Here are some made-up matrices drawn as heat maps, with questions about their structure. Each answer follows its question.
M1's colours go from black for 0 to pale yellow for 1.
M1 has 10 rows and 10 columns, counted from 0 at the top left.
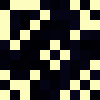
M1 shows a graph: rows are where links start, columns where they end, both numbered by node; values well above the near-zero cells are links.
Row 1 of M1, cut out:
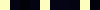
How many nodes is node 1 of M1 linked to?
3
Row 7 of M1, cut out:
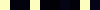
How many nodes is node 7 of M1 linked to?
3
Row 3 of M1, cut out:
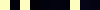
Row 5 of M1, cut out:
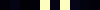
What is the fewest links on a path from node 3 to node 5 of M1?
4
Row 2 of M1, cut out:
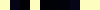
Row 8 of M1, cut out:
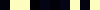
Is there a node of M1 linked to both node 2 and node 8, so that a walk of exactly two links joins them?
yes
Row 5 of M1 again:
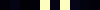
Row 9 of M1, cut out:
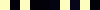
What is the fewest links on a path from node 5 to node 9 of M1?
2
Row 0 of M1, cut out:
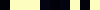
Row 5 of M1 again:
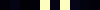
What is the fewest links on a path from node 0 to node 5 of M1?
3
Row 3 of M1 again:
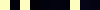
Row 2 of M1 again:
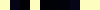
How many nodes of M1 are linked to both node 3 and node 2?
1
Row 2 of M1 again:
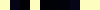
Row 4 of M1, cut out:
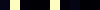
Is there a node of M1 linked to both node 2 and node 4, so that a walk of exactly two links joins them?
no
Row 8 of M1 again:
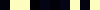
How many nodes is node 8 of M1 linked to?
4
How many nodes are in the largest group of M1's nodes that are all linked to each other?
3
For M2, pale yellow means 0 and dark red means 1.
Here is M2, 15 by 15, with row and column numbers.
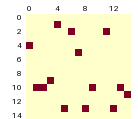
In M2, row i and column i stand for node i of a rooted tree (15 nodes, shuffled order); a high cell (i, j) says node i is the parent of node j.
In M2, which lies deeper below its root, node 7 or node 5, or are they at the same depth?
node 7
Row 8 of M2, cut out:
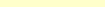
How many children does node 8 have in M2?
0
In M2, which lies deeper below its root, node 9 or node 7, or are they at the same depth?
node 7
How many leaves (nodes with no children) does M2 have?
7
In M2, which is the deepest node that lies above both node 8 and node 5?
13
